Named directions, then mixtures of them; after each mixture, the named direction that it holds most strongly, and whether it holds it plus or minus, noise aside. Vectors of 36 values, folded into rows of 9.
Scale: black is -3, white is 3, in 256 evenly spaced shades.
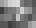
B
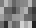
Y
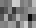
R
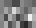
R, minus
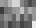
B, plus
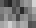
B, minus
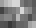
B, plus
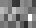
R, minus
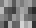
Y, plus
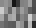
R, minus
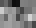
B, minus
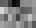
B, minus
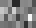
R, minus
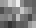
B, plus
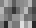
Y, plus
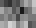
B, minus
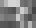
B, plus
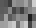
R, plus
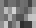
Y, minus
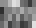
B, plus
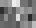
B, plus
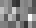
R, minus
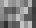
Y, plus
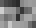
B, minus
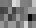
R, plus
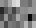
R, plus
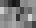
B, minus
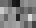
B, minus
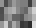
Y, minus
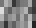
Y, plus
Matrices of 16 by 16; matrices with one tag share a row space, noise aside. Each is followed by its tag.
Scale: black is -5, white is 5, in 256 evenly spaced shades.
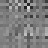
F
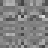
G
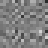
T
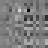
F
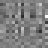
T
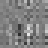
F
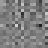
T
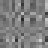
T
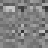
G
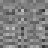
G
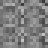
G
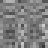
G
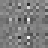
F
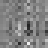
F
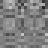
G
